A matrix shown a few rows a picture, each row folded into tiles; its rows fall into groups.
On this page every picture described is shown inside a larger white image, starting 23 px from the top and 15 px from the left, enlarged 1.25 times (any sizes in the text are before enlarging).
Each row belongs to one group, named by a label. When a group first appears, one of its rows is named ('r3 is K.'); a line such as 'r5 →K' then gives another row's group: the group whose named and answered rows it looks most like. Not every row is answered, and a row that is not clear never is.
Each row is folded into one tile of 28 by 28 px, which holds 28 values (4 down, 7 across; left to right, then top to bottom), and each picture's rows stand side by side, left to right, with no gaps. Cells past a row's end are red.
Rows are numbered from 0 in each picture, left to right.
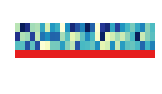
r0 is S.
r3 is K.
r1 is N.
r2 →N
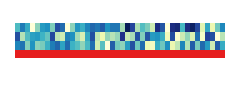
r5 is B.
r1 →S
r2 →N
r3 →S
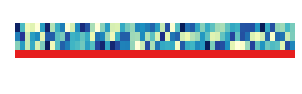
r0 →B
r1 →S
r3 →N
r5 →K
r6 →N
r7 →B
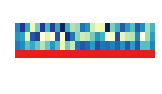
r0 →B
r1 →B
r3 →K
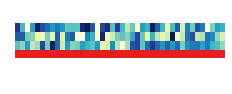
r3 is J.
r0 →N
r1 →B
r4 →K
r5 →S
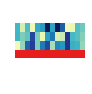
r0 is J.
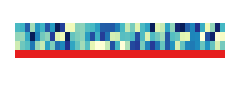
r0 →J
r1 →S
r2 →N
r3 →J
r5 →B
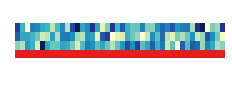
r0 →N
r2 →B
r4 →N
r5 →S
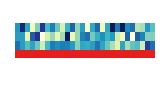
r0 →B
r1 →K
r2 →S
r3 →B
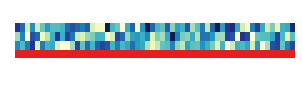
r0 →B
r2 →K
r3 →S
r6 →B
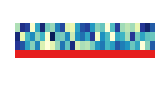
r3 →J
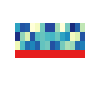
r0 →S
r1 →K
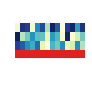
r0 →S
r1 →N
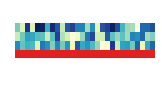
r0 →J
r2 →N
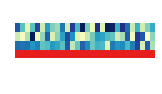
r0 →K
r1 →J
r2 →J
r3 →B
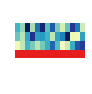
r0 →J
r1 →K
